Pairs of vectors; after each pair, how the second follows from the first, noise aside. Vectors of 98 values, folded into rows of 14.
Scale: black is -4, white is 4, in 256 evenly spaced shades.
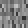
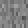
shrunk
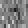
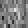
negated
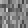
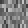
negated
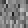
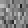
wrapped around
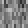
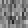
wrapped around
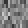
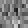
wrapped around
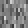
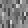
wrapped around
